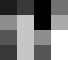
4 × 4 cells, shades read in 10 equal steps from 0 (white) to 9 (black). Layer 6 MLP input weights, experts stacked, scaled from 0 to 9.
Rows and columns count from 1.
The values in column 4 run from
0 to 5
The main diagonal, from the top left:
8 2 4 0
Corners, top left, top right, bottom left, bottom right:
8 5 7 0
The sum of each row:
29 18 12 15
